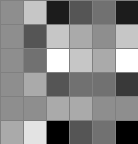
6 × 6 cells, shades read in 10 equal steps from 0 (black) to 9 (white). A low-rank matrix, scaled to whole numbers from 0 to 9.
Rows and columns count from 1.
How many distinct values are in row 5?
2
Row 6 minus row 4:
1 2 -3 -1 0 -2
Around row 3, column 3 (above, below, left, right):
7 3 4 7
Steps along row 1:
up down up up down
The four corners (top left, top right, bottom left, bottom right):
5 1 6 0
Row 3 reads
5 4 9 7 6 9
